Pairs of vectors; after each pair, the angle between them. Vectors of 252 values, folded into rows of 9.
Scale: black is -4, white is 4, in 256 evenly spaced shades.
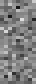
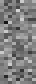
partly aligned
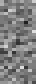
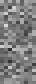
partly aligned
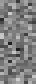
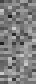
orthogonal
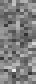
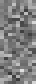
partly aligned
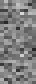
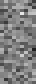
nearly parallel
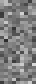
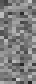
nearly opposite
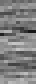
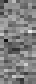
partly opposed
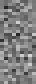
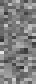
partly aligned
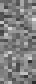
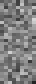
nearly parallel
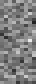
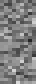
nearly opposite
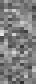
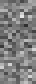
orthogonal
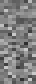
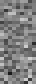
partly opposed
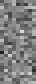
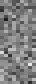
partly opposed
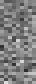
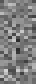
partly opposed
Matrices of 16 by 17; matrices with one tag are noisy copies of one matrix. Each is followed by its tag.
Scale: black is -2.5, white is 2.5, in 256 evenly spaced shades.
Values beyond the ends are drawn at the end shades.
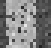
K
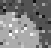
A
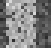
K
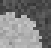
A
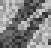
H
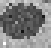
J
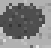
J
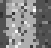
K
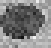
J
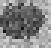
J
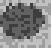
J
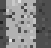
K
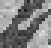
H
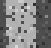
K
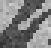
H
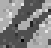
H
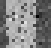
K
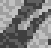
H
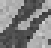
H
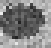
J
